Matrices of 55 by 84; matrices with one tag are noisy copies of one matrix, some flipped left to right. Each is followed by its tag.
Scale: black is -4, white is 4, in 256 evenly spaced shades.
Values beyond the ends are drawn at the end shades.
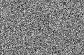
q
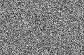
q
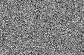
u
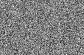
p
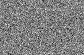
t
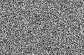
q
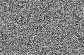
u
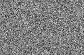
q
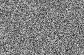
p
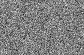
p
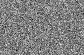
p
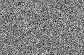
q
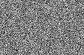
p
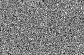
t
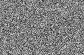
t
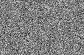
p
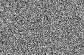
u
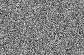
p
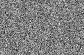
p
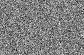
p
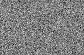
q
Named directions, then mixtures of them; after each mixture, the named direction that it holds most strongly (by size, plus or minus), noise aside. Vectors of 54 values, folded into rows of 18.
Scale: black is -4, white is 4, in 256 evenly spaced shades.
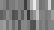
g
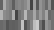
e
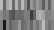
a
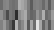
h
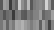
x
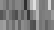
g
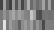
a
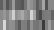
a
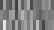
a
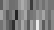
h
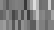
g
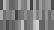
e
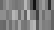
g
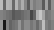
a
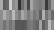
x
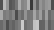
e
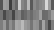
x
